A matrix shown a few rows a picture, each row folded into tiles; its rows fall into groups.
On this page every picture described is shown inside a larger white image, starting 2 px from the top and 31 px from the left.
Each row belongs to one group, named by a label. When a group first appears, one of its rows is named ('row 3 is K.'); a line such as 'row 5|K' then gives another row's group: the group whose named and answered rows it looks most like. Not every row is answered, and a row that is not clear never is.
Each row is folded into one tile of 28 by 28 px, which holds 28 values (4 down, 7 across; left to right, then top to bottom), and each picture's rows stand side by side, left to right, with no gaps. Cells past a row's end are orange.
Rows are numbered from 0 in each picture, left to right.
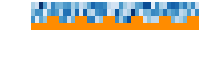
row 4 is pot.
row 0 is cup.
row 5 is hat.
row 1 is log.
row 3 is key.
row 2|log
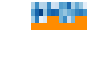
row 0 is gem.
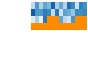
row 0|hat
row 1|cup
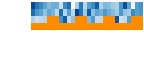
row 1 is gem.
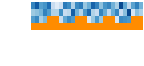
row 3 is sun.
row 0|log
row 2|sun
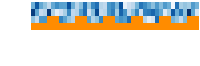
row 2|cup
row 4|hat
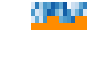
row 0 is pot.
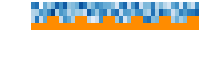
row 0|pot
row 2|hat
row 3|gem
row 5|pot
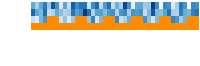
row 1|pot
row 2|gem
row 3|cup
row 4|cup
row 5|cup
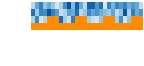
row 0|gem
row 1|log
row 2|hat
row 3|log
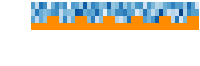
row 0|cup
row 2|gem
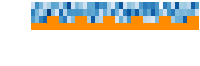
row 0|key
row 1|gem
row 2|log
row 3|pot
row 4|hat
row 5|key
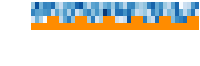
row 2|gem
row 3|hat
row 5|key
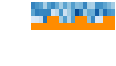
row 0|hat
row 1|pot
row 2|gem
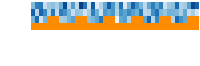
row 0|gem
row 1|key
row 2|key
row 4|log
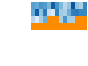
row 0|hat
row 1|pot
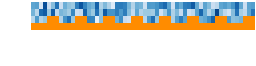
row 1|sun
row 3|gem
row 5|sun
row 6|key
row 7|cup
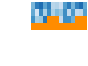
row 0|log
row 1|sun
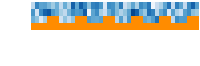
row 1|pot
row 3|pot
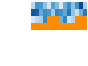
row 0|hat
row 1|gem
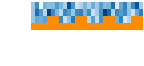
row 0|key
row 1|cup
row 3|gem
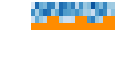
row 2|log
